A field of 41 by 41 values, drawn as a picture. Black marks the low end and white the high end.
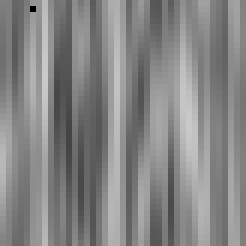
Streaks run downward. The ninth with the highest average is the middle right. A single lone cell is far lower than the cells round it.
